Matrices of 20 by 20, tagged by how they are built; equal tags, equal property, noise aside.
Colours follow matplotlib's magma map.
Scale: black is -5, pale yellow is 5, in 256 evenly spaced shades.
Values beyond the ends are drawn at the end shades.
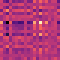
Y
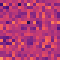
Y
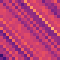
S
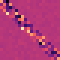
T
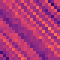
S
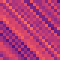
S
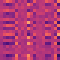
Y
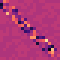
T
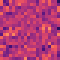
Y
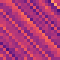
S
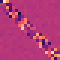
T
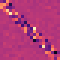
T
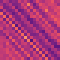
S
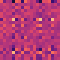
Y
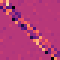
T
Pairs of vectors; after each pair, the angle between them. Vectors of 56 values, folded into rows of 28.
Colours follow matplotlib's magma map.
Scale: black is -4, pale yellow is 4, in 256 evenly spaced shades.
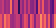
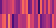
orthogonal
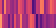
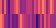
partly aligned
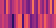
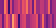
partly opposed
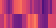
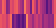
partly aligned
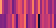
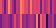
partly aligned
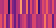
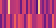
nearly opposite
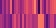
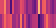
nearly opposite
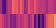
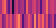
partly opposed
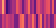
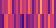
orthogonal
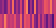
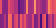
partly aligned
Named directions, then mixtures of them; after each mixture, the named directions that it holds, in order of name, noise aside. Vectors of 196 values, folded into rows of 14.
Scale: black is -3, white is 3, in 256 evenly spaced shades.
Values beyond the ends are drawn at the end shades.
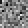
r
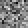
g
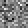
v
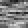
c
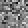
g, v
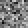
g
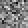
g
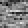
c, r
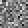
r, v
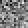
g, r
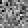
r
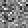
v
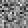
r, v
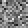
r, v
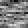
c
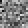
c, r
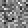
v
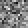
g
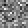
v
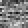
c, r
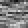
c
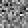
r, v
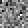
r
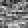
c, v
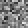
g, v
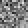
g, r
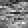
c, g
